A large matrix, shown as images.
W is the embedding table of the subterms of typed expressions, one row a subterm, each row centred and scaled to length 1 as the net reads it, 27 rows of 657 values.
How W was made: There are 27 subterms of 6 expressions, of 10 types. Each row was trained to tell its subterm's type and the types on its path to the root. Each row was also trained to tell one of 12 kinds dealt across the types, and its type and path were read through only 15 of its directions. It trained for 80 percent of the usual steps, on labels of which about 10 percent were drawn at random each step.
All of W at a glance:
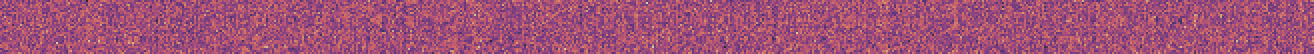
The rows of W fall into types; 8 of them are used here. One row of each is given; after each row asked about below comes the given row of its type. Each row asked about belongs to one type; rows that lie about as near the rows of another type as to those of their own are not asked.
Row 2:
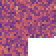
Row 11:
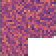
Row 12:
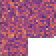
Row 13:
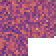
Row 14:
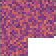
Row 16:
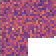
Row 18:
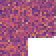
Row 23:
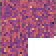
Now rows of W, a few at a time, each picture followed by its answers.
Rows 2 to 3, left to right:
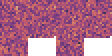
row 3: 16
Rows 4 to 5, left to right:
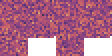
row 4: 11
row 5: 23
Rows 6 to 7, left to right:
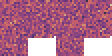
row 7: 16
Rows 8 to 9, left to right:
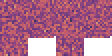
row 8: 11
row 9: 12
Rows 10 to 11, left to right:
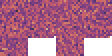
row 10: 12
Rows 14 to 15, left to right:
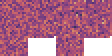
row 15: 18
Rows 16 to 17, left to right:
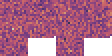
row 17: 12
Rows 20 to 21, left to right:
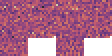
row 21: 18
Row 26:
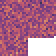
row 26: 14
